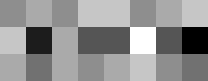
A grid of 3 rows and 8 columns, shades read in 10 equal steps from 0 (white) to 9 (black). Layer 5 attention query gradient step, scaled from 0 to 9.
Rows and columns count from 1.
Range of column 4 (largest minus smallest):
4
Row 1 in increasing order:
2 2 2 3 3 4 4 4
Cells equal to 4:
5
